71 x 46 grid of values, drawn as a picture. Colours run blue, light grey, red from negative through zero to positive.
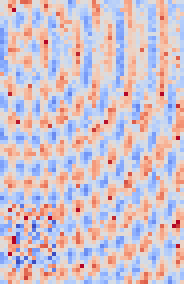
Stripes running up and down repeat 11 times from left to right. An odd patch, rougher than its surroundings, sits in the bottom left. The halves do not mirror each other. Rings spread out from the top left. The bottom left is the roughest part. There is no overall slope.
